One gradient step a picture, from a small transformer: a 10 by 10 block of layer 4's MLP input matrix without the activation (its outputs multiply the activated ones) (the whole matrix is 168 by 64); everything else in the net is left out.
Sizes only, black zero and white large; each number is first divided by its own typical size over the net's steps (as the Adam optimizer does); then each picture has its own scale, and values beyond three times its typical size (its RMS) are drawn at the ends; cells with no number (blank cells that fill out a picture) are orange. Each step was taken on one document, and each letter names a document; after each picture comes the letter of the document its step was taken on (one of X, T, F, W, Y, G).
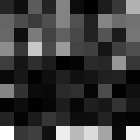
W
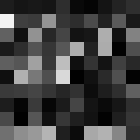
W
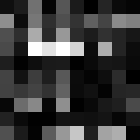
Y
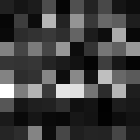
W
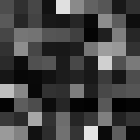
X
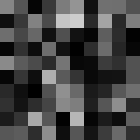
W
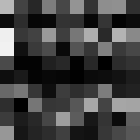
X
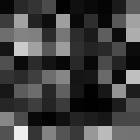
W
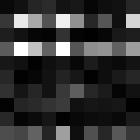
Y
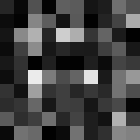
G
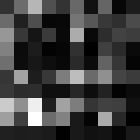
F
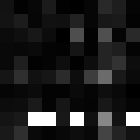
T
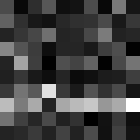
X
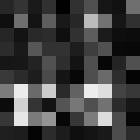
X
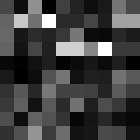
Y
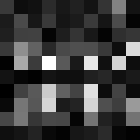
X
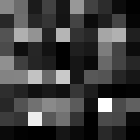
F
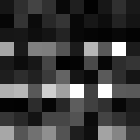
Y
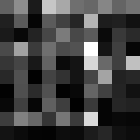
X
